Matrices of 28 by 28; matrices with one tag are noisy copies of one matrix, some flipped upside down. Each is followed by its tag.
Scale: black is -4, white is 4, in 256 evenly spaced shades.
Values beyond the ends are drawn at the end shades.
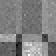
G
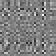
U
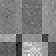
G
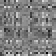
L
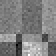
G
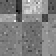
G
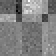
G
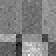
G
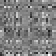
L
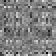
L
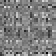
L
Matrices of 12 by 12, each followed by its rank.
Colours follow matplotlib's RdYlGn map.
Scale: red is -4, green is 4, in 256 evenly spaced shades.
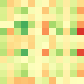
two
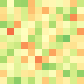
full rank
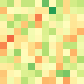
full rank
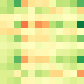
two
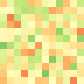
full rank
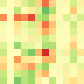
two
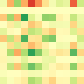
two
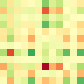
two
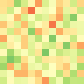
full rank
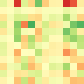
two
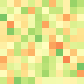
full rank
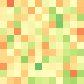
full rank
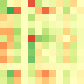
two
